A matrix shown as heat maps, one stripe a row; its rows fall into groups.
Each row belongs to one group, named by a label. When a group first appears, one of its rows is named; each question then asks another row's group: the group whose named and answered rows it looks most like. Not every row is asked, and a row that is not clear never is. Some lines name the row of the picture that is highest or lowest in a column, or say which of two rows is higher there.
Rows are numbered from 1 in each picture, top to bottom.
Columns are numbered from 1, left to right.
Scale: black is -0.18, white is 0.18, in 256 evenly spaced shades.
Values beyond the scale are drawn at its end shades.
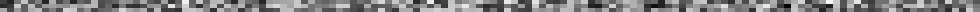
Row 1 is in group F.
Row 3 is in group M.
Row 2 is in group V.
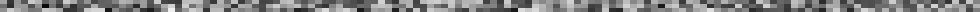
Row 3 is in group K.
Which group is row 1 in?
M
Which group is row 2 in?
F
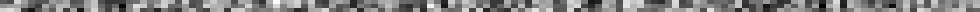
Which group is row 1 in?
F
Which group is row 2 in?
F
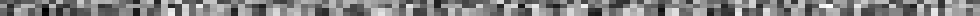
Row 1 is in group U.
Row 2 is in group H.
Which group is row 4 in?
F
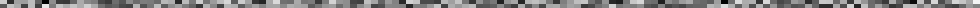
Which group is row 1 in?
H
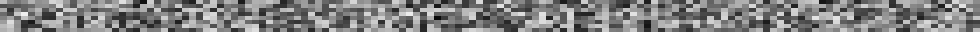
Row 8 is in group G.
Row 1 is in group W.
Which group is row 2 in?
U
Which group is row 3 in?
M
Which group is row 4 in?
G
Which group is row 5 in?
G
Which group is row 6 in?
K
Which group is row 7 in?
K
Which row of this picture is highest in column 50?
2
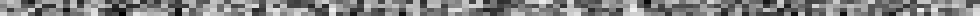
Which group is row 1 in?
K
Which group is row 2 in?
G
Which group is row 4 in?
F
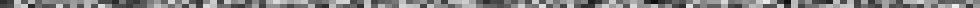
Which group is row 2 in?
G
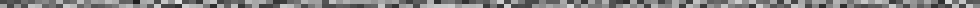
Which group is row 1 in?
U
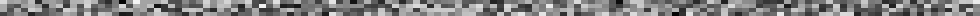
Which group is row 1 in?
H
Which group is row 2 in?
W
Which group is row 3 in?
M
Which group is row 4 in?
G
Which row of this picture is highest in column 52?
2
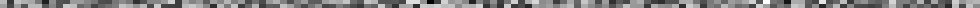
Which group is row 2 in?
M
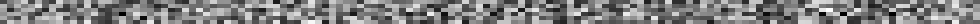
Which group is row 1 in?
G
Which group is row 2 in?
W
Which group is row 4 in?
F
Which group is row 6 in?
W
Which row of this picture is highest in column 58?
6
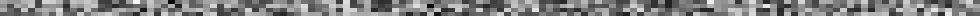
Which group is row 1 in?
H
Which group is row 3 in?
W
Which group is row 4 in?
U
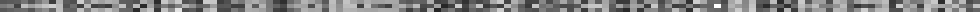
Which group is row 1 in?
U
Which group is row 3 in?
U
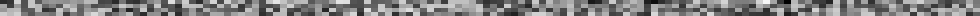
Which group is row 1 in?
V
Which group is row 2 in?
M
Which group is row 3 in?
G
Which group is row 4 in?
K
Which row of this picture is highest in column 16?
3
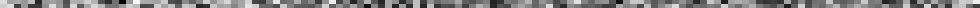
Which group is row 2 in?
K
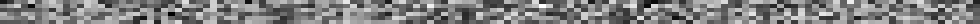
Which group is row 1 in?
V
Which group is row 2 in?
K
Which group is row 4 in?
H
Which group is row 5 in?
W
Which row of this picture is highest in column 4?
4
